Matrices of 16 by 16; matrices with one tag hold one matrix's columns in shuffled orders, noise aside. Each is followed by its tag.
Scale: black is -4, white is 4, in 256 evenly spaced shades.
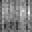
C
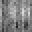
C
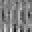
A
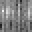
C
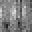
C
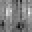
C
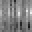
C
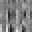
A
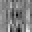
A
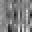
A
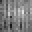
C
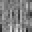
A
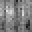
C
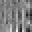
A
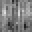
C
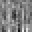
A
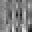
A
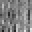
A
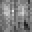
C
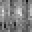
C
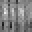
C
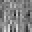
A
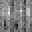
C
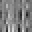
A
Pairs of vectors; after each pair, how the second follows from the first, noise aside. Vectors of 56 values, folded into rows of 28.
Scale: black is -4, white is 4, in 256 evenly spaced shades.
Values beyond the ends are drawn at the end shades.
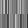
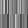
copied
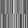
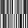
scaled up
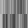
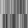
copied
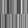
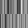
copied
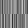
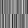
copied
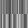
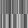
copied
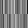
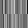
copied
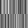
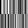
scaled up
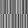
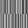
copied
